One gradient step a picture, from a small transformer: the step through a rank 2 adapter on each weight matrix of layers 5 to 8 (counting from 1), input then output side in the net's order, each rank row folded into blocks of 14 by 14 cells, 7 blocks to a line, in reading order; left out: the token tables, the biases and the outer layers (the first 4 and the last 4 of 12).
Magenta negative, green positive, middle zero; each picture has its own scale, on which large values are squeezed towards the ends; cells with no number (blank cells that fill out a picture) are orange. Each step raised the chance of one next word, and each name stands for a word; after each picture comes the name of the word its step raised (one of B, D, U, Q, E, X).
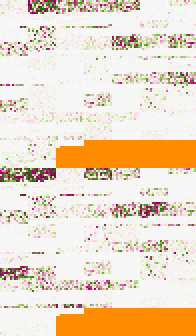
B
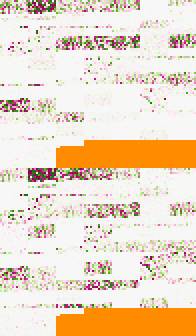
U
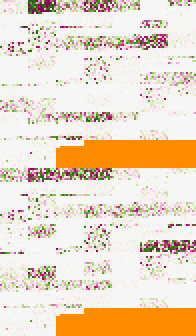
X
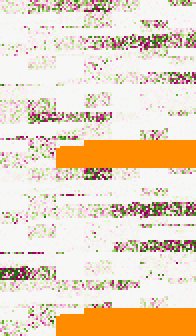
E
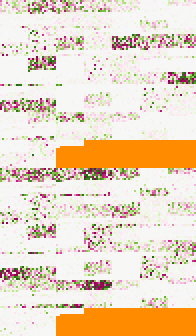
U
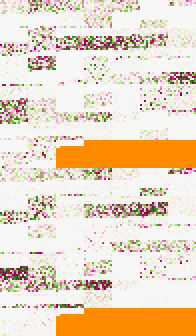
B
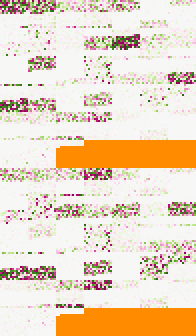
U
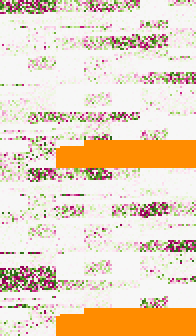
E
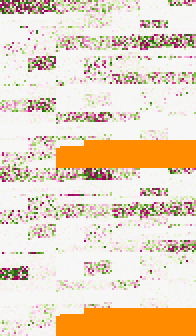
E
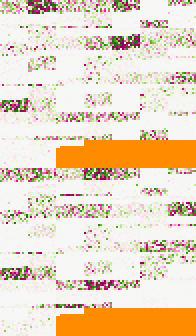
U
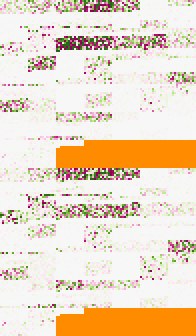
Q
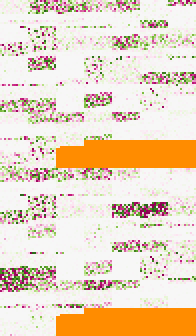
B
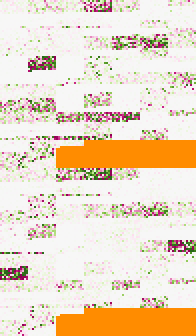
E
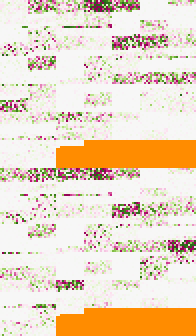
Q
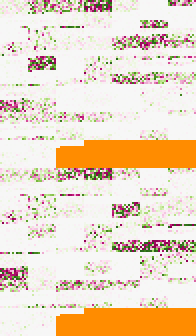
Q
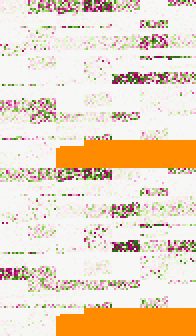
Q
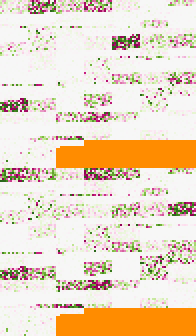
U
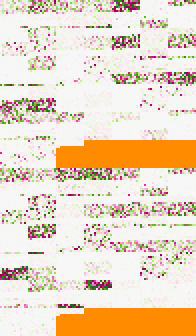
U
